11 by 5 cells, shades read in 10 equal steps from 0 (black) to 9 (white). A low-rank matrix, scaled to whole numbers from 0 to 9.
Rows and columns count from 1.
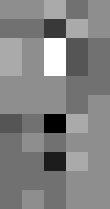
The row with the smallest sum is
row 7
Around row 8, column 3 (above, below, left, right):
0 1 5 5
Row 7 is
3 4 0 6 5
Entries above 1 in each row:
5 5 5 5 5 5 4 5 4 5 5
